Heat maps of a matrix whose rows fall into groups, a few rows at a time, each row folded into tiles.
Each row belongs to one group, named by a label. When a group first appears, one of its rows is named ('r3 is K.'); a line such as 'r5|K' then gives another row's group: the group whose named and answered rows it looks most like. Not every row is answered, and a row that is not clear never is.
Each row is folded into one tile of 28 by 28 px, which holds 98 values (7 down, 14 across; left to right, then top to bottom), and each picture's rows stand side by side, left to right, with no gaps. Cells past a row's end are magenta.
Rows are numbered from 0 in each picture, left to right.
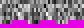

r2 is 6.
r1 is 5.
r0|5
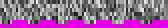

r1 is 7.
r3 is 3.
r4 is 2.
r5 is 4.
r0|7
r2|6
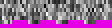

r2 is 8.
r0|6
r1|5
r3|5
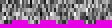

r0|8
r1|3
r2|5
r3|4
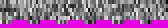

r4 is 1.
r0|1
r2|8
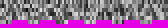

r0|3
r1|2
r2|3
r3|2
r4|1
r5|3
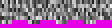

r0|2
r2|2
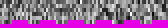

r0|8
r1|8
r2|1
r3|2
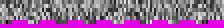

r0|8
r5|6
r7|8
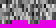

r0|8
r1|5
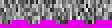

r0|7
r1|3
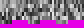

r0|4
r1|1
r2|3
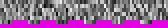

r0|7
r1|8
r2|7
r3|1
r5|2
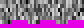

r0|7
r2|4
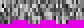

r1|3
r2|1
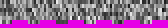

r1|7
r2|7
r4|5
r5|3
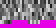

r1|6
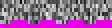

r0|2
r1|5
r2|2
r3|6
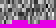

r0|6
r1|1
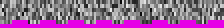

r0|4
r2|6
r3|2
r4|3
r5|7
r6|7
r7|6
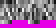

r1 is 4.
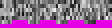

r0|2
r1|5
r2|8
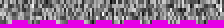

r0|3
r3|4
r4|6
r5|1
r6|3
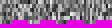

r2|8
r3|6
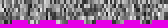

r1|2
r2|4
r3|1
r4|3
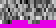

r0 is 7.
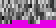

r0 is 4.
